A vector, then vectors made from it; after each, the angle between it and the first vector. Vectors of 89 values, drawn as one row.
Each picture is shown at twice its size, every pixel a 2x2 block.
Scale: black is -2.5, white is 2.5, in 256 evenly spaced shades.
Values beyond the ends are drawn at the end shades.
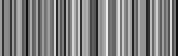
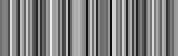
orthogonal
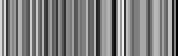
partly aligned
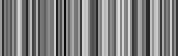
nearly parallel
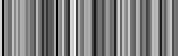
partly aligned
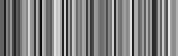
orthogonal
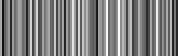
nearly parallel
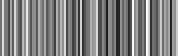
nearly opposite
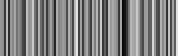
partly opposed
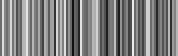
nearly opposite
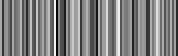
nearly parallel
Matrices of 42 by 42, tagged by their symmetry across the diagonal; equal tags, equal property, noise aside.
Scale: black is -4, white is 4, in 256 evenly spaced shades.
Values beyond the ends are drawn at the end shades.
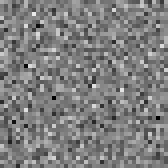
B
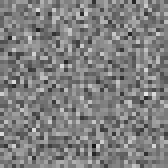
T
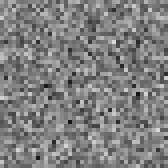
B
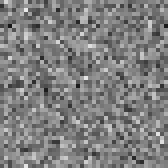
T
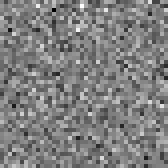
B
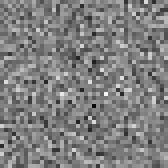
T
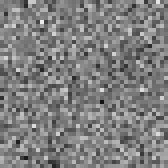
B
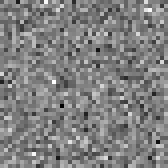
B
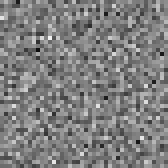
T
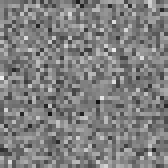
T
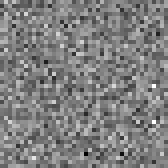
T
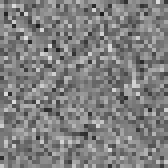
T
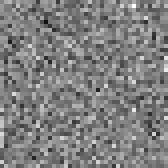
B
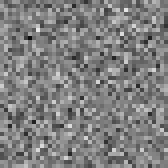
T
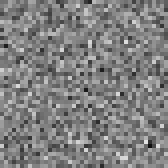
B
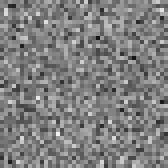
T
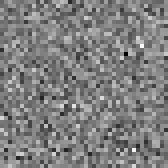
B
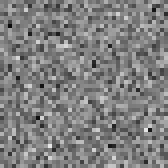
B
